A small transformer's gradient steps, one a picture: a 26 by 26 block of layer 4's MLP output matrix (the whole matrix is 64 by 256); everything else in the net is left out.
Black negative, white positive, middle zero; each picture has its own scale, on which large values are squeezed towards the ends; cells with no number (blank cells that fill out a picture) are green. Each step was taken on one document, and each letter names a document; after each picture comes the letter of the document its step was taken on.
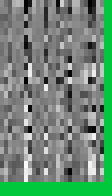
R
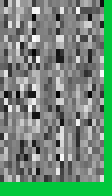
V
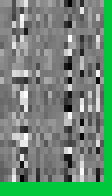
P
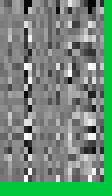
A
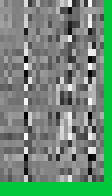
A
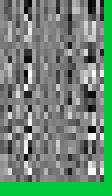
A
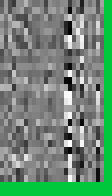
P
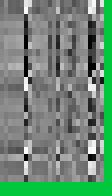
A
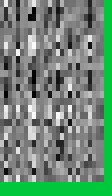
V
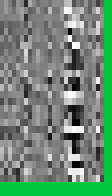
P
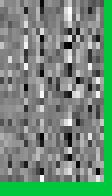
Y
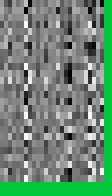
A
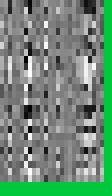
R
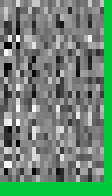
V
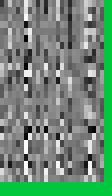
R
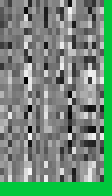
R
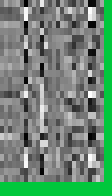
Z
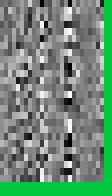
Y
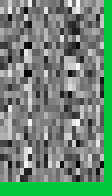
Y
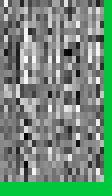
Y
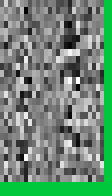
Y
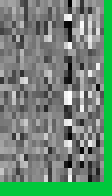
P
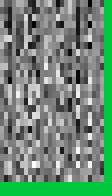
V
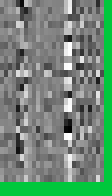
P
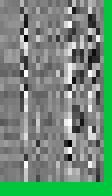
Z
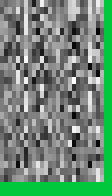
Y
